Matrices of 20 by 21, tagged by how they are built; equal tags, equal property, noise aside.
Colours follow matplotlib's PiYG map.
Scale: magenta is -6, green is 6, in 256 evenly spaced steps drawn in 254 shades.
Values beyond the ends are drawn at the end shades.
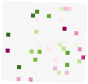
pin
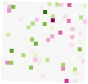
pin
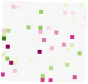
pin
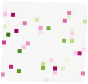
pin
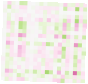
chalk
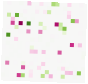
pin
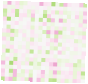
chalk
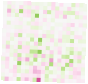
chalk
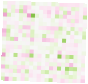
chalk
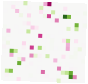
pin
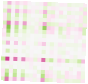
chalk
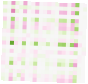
chalk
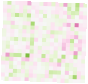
chalk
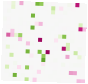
pin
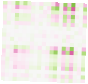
chalk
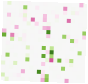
pin
